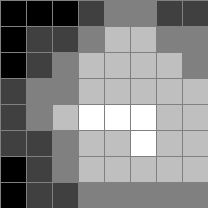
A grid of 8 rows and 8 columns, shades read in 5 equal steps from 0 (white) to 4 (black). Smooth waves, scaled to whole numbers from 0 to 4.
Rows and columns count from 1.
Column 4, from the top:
3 2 1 1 0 1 1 2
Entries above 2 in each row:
6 3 2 1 1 2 2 3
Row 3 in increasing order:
1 1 1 1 2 2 3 4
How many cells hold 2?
17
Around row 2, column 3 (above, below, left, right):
4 2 3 2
